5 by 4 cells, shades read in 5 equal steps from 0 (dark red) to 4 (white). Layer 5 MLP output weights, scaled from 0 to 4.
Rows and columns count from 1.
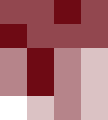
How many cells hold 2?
5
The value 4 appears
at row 5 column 1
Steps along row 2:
up same same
